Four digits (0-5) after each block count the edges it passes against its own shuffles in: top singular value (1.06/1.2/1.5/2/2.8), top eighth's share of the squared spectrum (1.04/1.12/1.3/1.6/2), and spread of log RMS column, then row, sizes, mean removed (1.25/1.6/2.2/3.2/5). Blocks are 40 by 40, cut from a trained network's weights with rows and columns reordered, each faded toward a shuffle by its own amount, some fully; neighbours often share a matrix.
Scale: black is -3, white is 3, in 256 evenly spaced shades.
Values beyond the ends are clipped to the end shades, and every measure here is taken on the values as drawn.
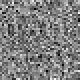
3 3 1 0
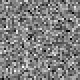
2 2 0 0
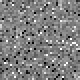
0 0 0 0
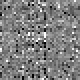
2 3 2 0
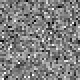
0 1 0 0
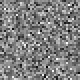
0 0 0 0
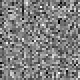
3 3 2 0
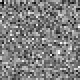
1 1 0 0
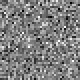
0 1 0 0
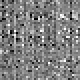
3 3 0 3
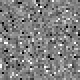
0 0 0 0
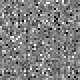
1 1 0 0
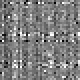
3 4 1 3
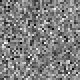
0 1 0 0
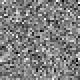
0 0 0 0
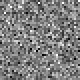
0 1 0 0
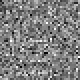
3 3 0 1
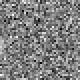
1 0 0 0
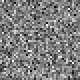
0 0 0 0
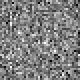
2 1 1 0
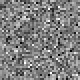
1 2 0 0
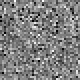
2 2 2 0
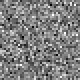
0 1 0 0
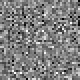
2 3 1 2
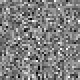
3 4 1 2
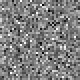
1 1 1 0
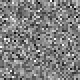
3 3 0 0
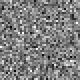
2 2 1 0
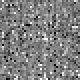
2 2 0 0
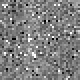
2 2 0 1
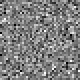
2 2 1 0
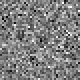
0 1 0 0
